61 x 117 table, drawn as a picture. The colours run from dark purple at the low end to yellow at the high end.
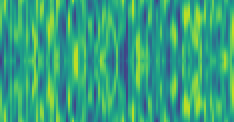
Grain: streaks running down. Histogram: bell-shaped. Mirror symmetry: top to bottom.
